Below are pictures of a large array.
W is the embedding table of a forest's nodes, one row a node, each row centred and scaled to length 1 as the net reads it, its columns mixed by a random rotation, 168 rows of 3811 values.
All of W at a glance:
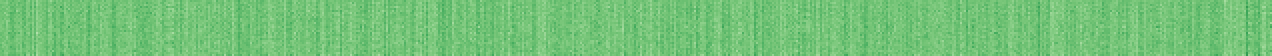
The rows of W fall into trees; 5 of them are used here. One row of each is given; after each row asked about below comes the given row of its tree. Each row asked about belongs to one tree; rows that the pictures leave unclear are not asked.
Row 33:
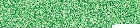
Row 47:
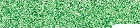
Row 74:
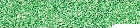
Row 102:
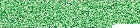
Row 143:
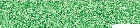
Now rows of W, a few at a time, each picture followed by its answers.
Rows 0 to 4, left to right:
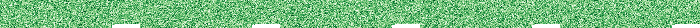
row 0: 74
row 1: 33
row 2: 102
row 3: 47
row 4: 47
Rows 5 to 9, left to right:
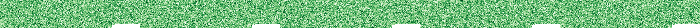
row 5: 74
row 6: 33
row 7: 102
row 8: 143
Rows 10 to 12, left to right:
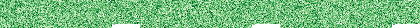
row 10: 74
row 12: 74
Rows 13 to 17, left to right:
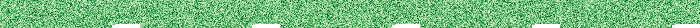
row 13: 47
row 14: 47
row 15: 74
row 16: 33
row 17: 33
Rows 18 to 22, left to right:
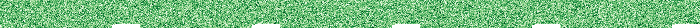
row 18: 143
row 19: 74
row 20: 102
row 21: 102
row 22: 74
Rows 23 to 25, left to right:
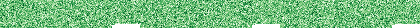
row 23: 102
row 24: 33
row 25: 47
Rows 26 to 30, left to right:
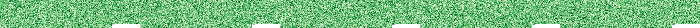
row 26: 74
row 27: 74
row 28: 33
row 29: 47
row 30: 102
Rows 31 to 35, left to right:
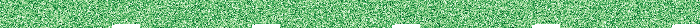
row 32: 33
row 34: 102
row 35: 33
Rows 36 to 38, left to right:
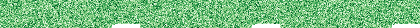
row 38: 74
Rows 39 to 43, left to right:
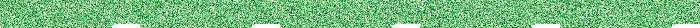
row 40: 74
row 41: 102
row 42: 102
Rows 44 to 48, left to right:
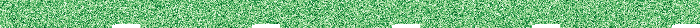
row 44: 143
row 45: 74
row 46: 47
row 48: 33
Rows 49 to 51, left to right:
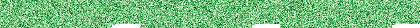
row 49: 74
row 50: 74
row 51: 102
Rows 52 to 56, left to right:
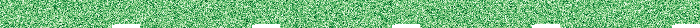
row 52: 74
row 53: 33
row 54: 33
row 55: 102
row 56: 143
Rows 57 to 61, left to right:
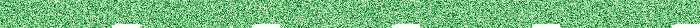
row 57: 102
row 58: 143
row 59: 74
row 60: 74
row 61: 102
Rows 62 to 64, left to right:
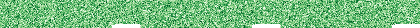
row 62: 47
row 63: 143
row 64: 143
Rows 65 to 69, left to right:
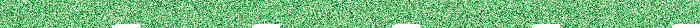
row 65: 102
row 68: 143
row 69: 47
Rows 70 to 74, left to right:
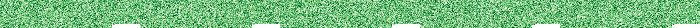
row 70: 74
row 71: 74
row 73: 102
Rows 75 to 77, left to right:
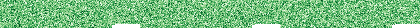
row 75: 102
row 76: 47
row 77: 143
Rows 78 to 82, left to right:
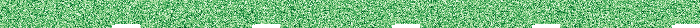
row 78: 47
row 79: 143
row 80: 102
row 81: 102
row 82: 102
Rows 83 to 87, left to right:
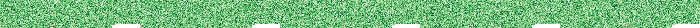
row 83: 102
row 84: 74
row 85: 47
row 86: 102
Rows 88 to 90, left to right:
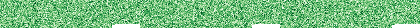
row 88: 74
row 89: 47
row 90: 102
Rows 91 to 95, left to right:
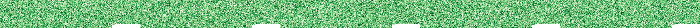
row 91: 47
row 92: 143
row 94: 102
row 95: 47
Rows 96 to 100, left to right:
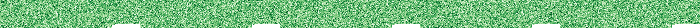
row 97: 74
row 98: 74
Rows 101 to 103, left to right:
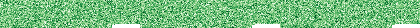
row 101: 33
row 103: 33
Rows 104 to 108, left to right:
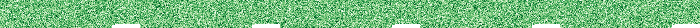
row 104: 143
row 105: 74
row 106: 33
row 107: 74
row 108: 74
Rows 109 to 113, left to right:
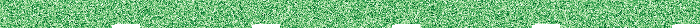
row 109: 102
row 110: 47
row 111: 33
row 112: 102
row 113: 143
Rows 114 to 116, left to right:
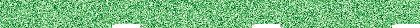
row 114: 74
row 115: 74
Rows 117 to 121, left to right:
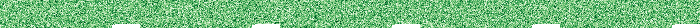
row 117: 143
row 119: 33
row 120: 143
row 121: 33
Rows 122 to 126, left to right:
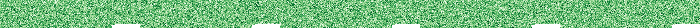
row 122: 102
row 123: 74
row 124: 33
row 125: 102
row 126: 143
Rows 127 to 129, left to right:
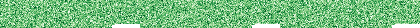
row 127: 33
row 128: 102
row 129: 102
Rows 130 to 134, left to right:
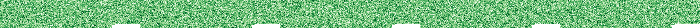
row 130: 102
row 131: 102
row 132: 74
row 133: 102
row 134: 102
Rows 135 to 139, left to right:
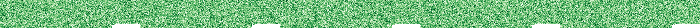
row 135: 102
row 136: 74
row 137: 33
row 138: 102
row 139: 143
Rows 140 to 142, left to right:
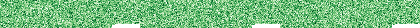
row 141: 102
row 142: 74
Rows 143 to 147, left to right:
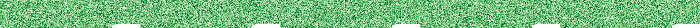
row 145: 33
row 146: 102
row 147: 47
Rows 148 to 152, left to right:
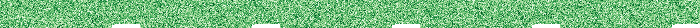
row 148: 74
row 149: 74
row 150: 33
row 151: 47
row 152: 74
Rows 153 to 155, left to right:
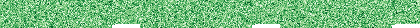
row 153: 33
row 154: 33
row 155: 102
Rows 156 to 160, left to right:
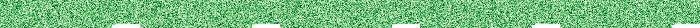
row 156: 74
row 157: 74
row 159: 102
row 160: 102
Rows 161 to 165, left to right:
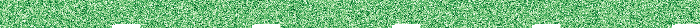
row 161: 143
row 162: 74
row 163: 102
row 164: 74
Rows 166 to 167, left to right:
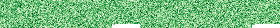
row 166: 74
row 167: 74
